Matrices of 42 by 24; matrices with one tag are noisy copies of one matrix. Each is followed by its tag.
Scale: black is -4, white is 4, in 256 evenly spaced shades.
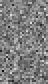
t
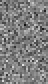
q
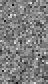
t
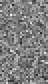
t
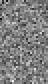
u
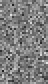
t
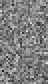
t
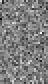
u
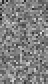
u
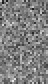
u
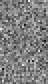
q
